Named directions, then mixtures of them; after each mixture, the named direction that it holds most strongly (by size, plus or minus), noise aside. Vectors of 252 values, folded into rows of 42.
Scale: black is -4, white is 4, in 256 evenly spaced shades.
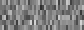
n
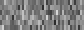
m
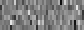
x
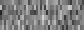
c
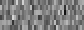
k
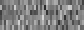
c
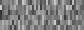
c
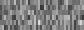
n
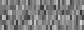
n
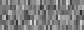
n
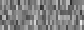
n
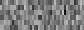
k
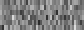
m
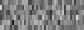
k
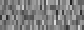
m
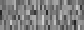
c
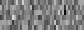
k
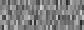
n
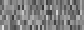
m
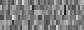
k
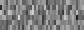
c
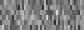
m
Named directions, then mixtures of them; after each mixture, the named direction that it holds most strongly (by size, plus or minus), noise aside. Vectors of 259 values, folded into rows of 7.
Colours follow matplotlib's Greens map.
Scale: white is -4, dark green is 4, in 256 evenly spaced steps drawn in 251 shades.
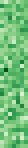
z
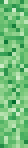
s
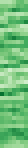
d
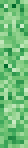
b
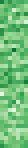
d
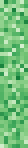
s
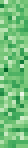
z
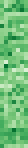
d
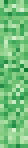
s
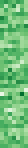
d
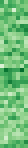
d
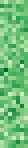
z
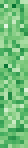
b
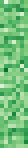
s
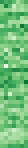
d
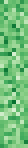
s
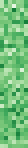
s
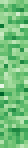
d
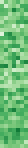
d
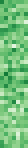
d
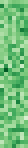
z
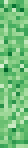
s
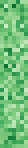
b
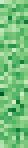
z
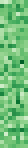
z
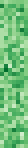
z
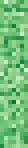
s
